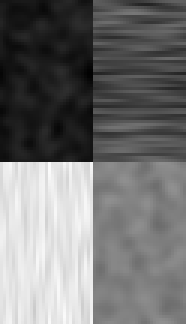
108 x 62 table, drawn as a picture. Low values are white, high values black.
The table splits into 2 rows of 2 panels. Panel 1,1: very high, blotchy, faint in contrast. Panel 1,2: high, streaked across. Panel 2,1: very low, streaked downward, faint in contrast. Panel 2,2: middling, blotchy, faint in contrast.
